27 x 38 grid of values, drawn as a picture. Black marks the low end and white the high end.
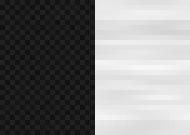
It is made of 1 by 2 panels. Panel 1,1: very low, checkered, faint in contrast. Panel 1,2: very high, streaked across, faint in contrast.
